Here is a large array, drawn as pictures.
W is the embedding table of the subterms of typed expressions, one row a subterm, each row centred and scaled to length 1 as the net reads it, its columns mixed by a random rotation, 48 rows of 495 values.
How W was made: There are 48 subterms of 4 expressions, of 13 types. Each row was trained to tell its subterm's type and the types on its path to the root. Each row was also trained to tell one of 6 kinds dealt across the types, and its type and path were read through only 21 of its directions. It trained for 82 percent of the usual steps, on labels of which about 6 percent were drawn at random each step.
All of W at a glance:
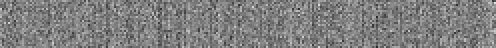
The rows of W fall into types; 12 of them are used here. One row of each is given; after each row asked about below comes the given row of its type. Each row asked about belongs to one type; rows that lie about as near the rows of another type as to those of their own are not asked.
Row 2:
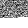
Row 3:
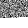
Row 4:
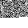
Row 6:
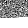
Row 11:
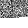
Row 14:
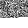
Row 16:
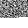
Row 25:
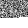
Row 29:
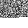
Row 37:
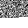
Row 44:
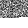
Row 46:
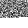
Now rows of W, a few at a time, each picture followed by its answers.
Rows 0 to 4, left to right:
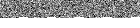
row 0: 25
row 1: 14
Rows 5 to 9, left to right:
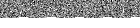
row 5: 46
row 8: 16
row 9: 25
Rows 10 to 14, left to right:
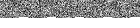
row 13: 46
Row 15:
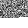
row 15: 29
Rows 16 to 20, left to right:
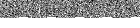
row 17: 25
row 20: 25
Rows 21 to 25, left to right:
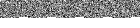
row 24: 14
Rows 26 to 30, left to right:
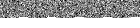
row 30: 11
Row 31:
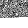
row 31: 46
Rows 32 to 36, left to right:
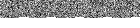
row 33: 6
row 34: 14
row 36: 14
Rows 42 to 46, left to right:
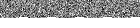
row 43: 46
